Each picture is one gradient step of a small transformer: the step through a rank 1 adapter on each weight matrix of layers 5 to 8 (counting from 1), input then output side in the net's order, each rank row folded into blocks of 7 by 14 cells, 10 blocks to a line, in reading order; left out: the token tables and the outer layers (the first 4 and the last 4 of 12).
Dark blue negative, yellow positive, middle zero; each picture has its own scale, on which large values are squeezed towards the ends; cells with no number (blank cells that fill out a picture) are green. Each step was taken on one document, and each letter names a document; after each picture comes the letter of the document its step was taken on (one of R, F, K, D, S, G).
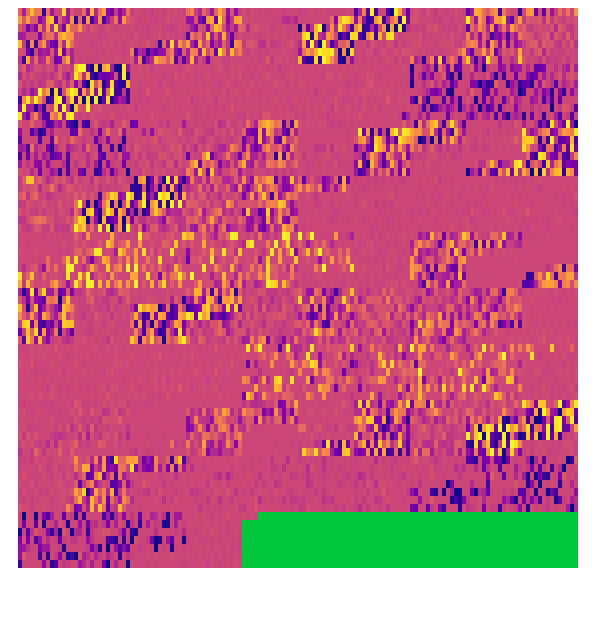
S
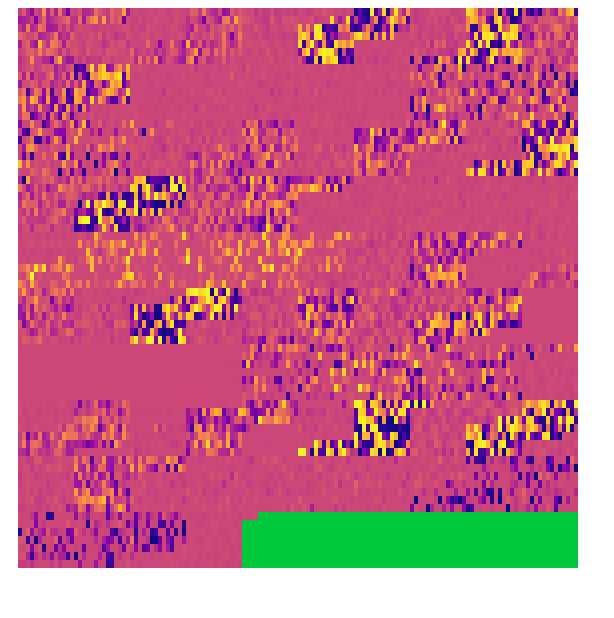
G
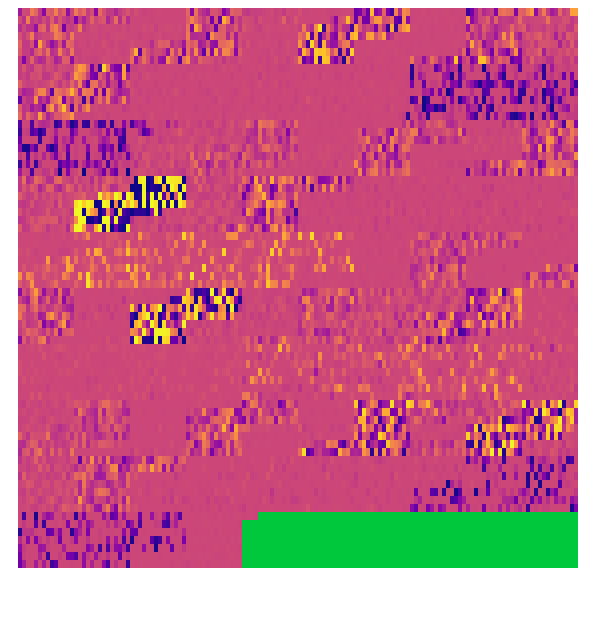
S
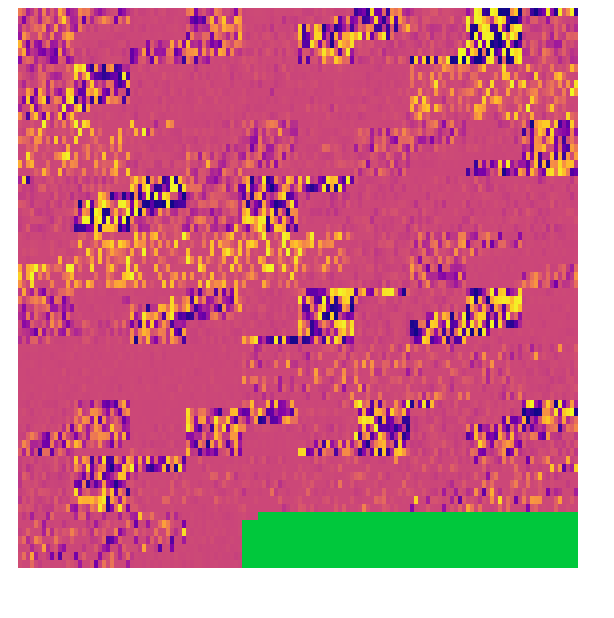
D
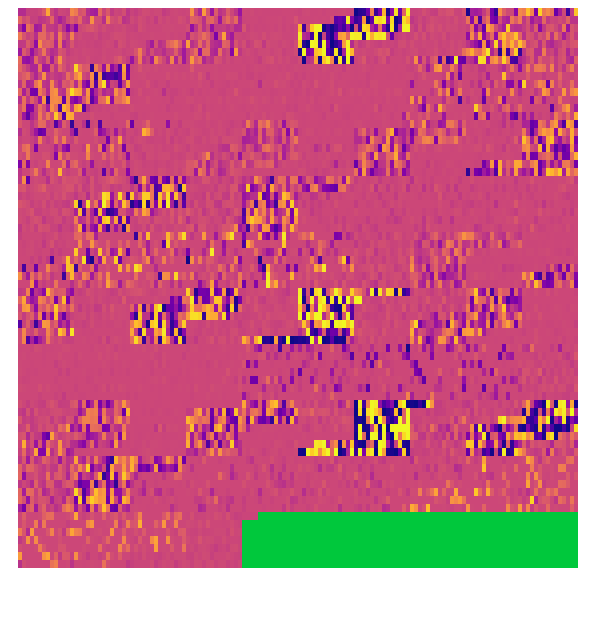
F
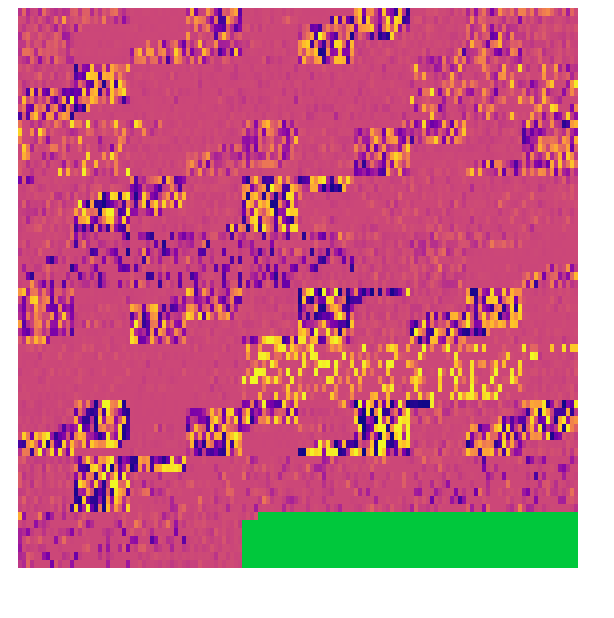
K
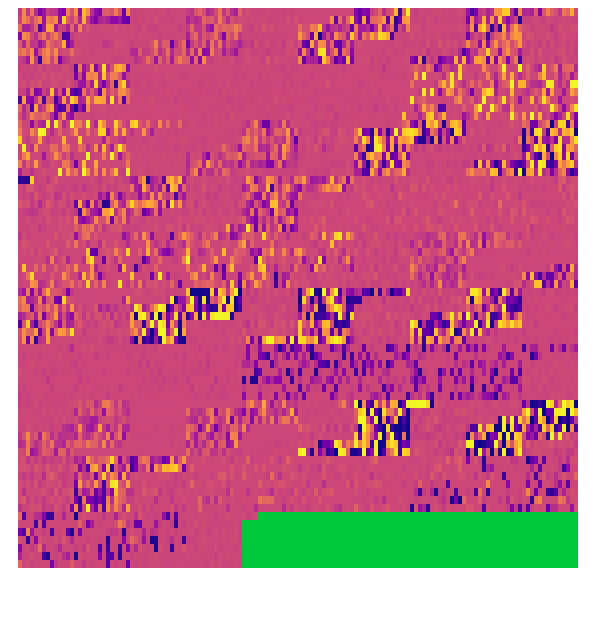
K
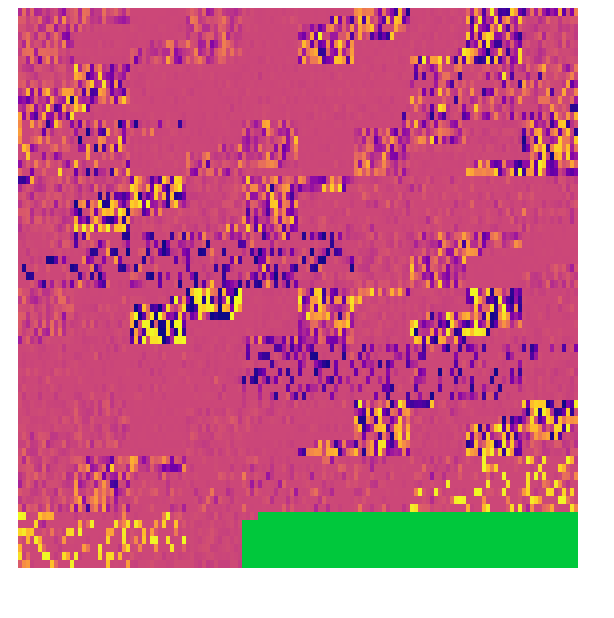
K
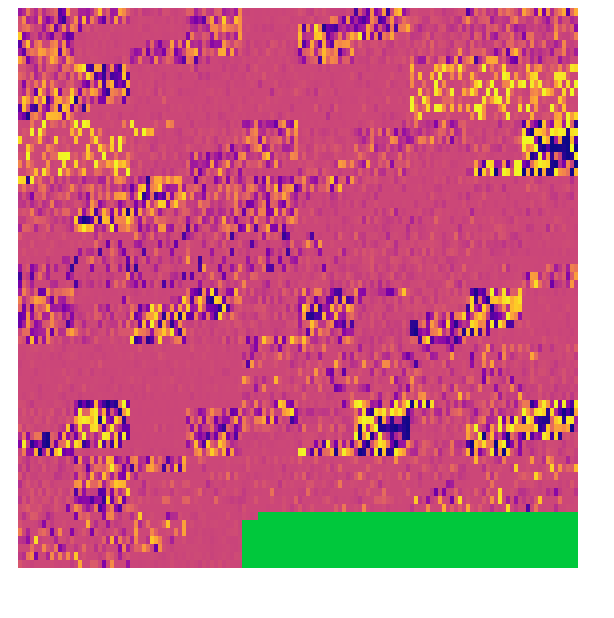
D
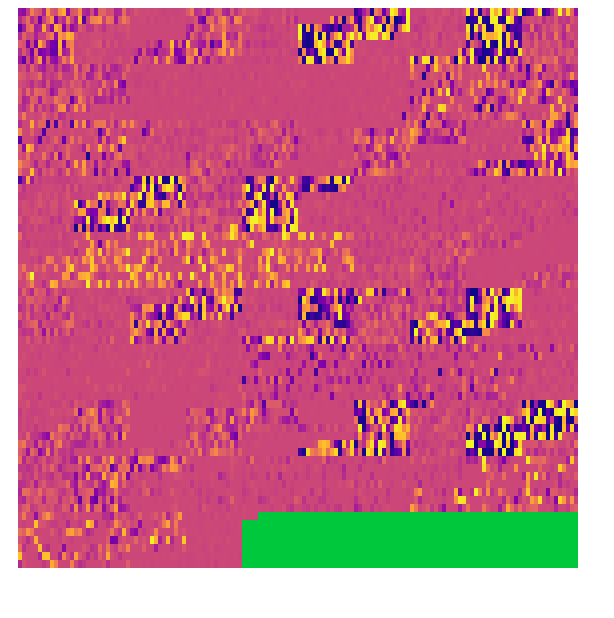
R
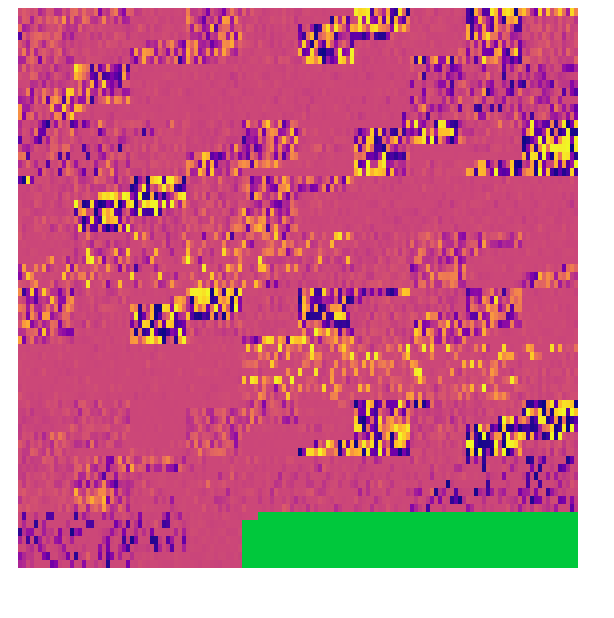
R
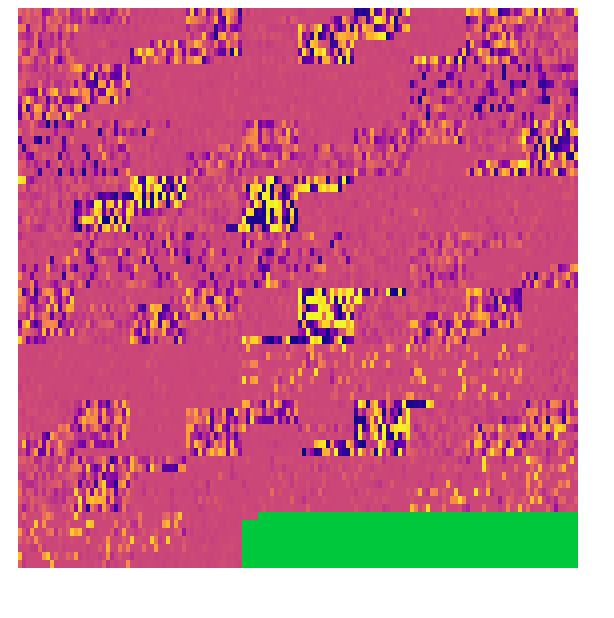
F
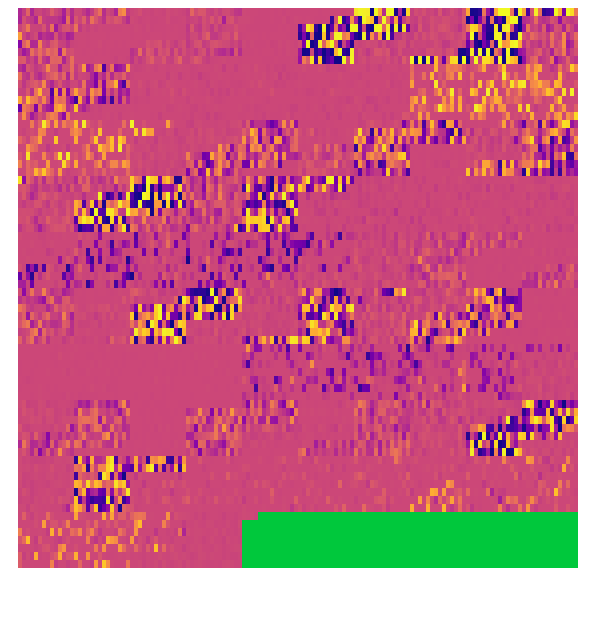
D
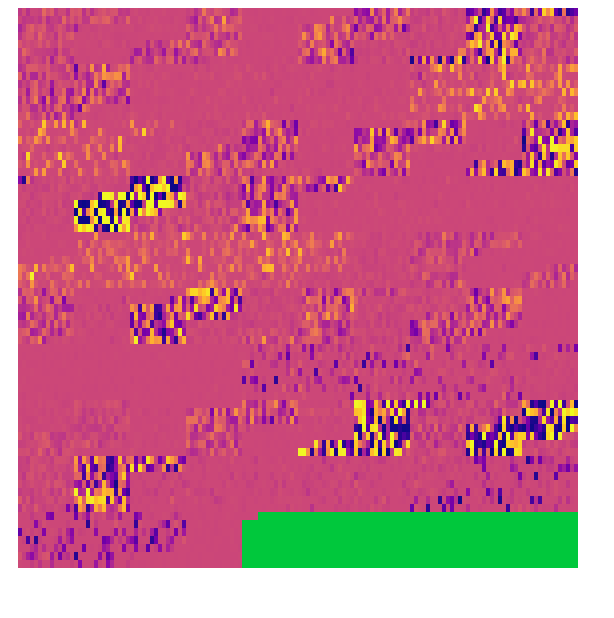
G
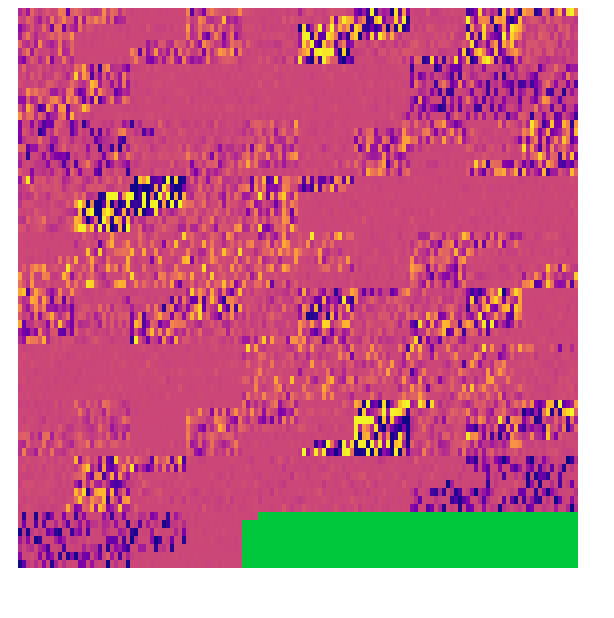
S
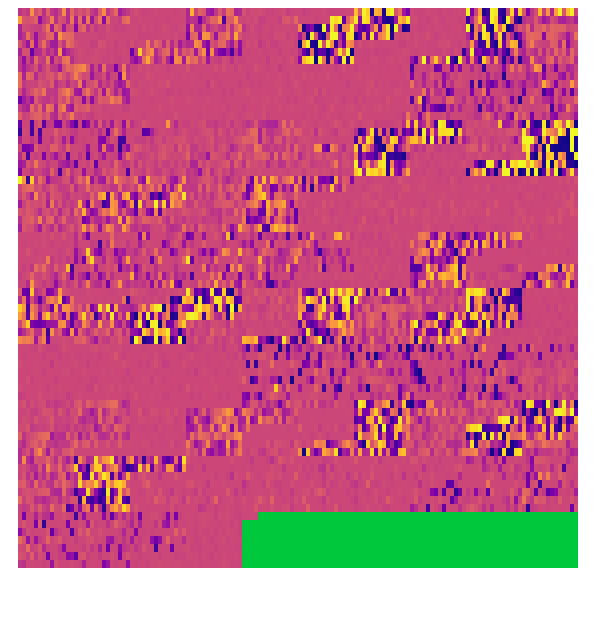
S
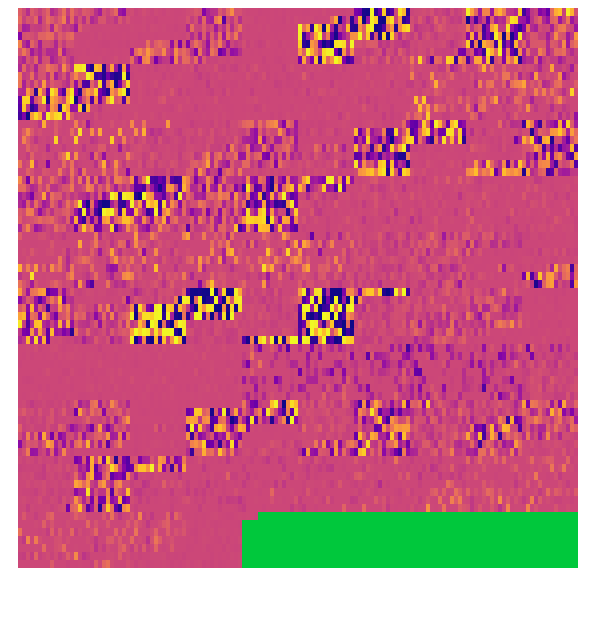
D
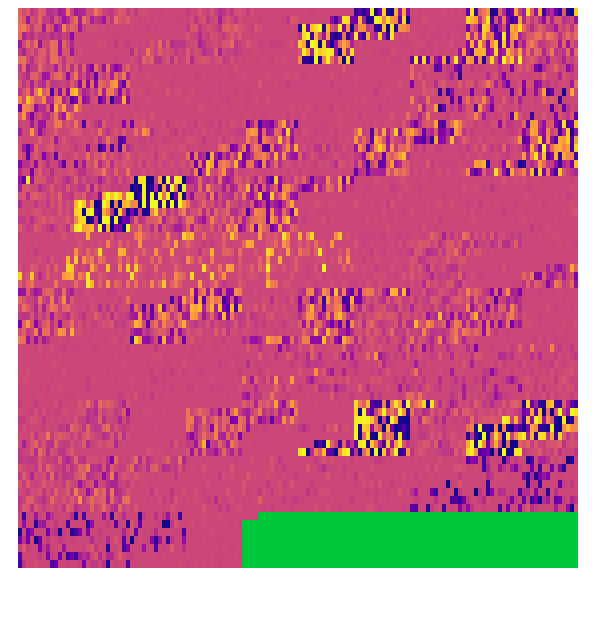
S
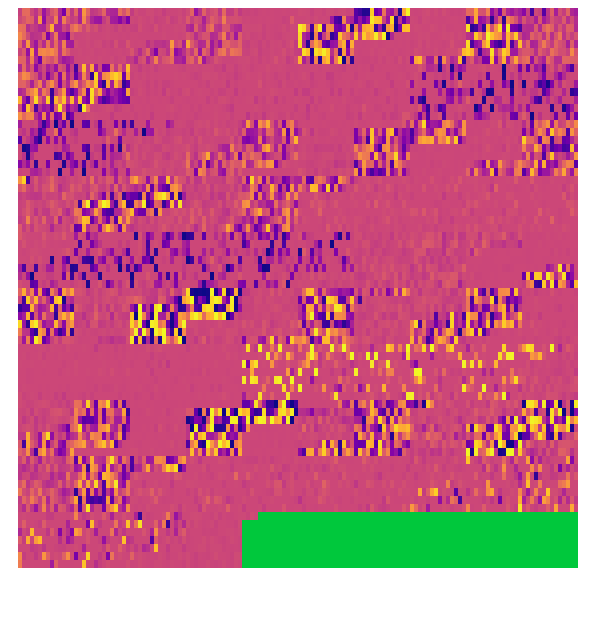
F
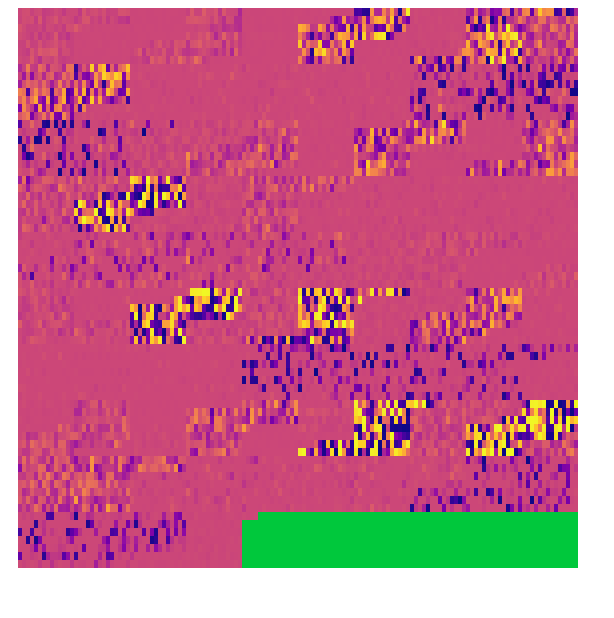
G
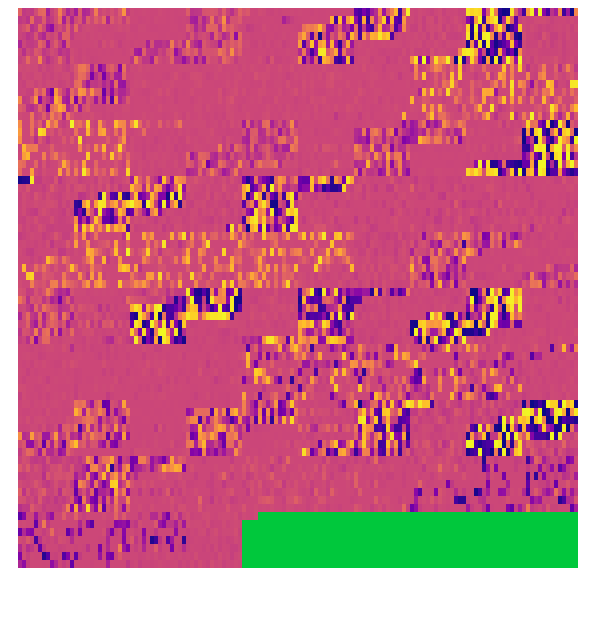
K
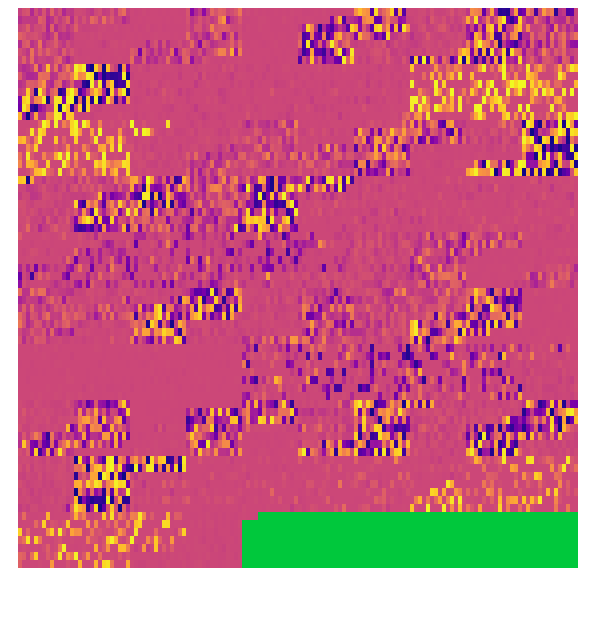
D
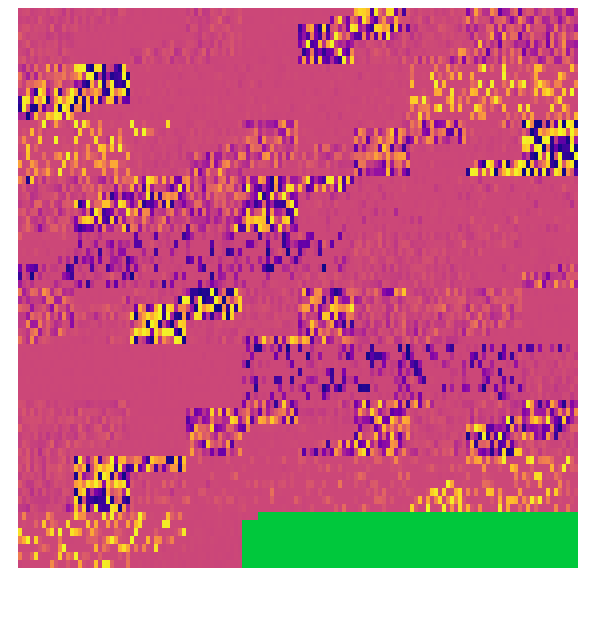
D
